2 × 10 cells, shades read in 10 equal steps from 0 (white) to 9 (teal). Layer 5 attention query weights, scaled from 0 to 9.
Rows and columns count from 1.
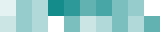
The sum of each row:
47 33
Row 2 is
2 4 3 0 5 2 3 5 3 6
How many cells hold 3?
4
